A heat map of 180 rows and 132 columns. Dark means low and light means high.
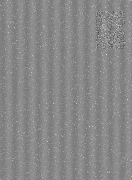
In the top right lies a patch that is rougher than the rest. Stripes running up and down repeat 11 times from left to right. No overall slope runs across the table. The top right is the roughest part. No single row or column stands out from its neighbours.
